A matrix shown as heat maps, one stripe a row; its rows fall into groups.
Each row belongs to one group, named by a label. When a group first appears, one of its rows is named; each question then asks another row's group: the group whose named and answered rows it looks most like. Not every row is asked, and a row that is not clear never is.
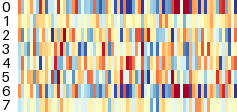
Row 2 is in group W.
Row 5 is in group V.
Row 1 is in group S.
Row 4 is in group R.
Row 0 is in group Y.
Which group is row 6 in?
Y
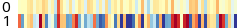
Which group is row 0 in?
V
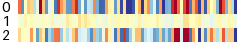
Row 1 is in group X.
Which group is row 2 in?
Y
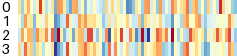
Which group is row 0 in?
Y
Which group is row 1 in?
X
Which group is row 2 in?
V
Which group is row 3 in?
X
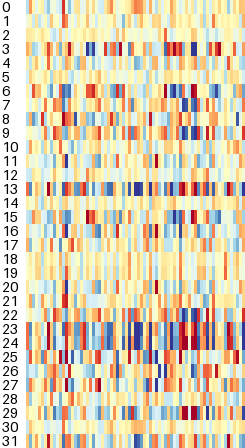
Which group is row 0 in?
R
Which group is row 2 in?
X
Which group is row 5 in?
V
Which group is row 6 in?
X
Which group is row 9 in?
R
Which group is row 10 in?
V
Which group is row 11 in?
W
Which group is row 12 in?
X
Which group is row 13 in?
Y
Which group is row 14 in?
S
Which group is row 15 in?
X
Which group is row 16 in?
W
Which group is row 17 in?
W
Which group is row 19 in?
V
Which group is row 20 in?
W
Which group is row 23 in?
Y
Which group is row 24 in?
Y
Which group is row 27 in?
V
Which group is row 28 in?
W
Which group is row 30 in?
R
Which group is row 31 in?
Y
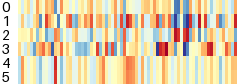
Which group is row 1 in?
R
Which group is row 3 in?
S
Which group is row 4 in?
R
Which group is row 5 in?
R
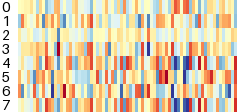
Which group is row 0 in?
Y
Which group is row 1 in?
V
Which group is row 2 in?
W
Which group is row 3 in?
V
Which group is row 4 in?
R
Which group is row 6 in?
W
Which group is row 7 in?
R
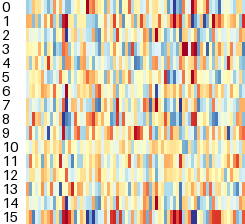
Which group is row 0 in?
X
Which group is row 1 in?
S
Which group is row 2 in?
W
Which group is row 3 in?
Y
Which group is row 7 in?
W
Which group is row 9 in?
R
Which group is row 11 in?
V
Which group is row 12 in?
V
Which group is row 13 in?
W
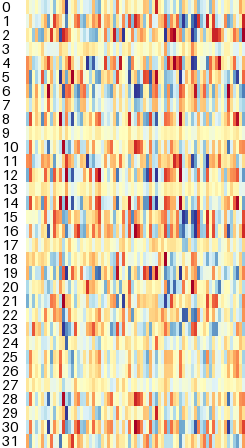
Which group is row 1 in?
R
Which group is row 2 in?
S
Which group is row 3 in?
X
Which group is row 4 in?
S
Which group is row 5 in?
W
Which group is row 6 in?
Y
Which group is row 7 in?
Y
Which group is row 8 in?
V
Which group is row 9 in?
V
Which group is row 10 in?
R
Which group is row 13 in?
V
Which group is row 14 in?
V
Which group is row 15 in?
R
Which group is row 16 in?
R
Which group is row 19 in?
W
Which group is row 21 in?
S
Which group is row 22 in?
R
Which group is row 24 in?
W
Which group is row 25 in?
V
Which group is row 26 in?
V
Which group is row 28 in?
R
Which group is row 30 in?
R
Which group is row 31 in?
W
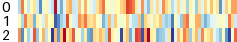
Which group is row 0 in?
R
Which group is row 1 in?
X
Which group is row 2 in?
W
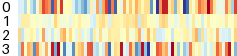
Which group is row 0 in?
S
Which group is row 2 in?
W
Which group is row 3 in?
V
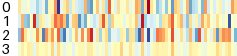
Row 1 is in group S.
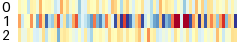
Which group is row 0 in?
S
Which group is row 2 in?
W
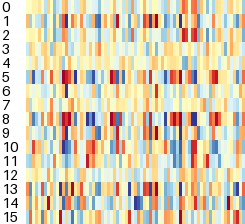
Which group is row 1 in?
W
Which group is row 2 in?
Y
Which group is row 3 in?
V
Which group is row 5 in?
S
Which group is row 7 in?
W
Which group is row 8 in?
S
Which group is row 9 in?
W
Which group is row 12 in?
Y
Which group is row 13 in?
W
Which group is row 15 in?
V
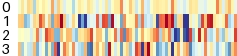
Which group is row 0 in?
V
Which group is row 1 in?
S
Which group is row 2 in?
R
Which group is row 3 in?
W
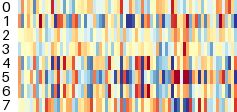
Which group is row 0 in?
V
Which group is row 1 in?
Y
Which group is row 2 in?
Y
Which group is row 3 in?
X
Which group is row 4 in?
W
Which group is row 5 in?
Y
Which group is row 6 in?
W
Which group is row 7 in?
R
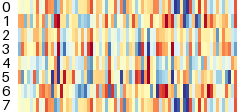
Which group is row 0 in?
R
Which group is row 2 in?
V
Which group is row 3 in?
V
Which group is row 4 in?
W
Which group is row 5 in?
W
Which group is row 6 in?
S
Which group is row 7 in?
R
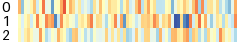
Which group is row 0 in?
W
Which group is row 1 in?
R
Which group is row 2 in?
Y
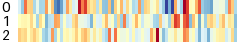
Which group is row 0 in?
X
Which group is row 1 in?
Y
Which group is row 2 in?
X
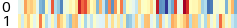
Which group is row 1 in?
Y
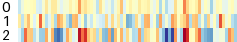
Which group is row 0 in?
X
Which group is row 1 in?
Y
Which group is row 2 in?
X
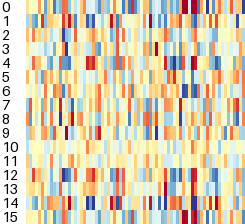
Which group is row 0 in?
Y
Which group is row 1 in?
S
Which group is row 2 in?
X
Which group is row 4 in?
X
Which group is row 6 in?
R
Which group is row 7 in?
V
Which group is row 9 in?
V
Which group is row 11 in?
W
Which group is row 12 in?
X
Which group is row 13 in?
X
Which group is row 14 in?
S
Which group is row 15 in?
Y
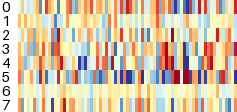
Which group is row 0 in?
R
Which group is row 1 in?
X
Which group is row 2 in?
V
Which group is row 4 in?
S
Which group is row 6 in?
W
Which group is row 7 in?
W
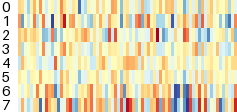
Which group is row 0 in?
S
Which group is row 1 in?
W
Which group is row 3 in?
W
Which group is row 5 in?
S
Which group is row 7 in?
R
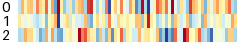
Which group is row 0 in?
V
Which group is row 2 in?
X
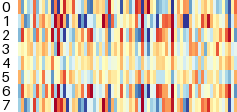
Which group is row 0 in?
W
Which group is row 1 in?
S
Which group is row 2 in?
V
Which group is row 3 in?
V
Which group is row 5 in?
W
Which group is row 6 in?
V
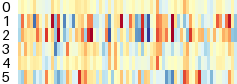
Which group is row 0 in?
X
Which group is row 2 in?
V
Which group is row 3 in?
X
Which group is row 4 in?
X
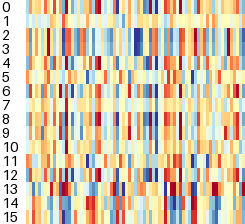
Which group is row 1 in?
S
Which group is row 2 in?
Y
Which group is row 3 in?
Y
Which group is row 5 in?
S
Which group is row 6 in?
V
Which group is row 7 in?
V
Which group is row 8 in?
V
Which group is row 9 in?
V
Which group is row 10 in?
V
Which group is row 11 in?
S
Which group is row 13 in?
S
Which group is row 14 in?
X
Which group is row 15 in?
X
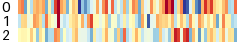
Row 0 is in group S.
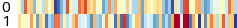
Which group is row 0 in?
X
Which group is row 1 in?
Y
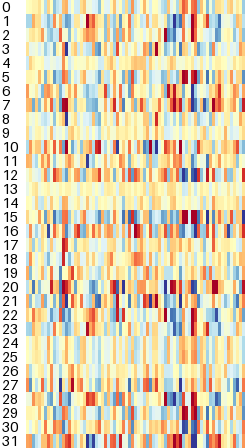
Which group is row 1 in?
X
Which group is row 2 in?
X
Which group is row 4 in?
R
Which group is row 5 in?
Y
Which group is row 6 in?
S
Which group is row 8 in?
W
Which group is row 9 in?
W
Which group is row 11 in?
S
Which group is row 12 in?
R
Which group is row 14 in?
S
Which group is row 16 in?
R
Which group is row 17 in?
S
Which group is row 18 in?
R
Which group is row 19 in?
W
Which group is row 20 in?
S
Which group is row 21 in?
W
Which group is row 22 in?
X
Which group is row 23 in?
X
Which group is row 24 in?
Y
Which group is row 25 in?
Y
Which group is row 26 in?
W
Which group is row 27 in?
W
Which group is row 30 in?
R
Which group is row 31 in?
S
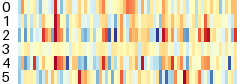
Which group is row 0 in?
R
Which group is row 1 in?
S
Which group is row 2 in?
S
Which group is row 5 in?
X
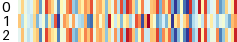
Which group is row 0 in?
R
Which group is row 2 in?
R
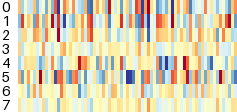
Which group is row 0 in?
W
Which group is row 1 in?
V
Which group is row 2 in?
V
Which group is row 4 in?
X
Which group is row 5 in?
Y
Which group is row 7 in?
W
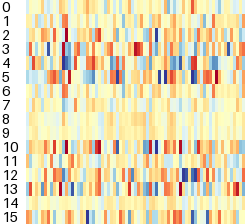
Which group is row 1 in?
S
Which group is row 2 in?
V
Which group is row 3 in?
R
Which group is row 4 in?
X
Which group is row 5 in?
S
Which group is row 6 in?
S
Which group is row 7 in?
X
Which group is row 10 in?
V
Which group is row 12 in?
R
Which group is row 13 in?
V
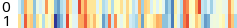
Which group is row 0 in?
X
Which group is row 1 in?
X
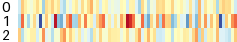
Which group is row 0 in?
V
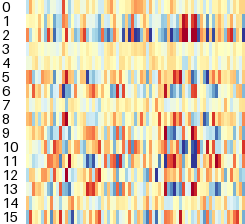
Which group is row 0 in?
R
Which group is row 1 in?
Y
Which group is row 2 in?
Y
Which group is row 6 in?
X
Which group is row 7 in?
W
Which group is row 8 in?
S
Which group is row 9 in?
X
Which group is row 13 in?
X
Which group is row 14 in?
W
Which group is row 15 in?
V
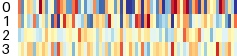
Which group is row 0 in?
Y
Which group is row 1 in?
W
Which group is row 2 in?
X
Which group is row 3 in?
V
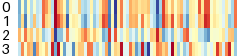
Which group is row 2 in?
X
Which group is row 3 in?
V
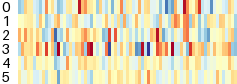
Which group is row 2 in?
X
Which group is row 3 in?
V
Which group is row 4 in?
X
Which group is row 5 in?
W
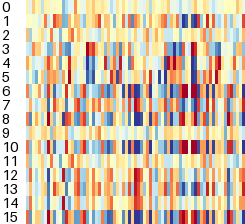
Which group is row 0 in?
X
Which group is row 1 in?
R
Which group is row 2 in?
W
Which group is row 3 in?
X
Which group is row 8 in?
Y
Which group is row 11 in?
W
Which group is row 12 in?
R
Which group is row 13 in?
R
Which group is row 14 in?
R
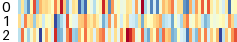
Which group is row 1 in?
X
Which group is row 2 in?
R
